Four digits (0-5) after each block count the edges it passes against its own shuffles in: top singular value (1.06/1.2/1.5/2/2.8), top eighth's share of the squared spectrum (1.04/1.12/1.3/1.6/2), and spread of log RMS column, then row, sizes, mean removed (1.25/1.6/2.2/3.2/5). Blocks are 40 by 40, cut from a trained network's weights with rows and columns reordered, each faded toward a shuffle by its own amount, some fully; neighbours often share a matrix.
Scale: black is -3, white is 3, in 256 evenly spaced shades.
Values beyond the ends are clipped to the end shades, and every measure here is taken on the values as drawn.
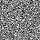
0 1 0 0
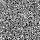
0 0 0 0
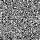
0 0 0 0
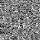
2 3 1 2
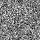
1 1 1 0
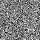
0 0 0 0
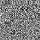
2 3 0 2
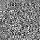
3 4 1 2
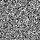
1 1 0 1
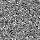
2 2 0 0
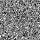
1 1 0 0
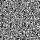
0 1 1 0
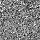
1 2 0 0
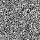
2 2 0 0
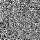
2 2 1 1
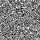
1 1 0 0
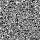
1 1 0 0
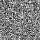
2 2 1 0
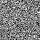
0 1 0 0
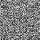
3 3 0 1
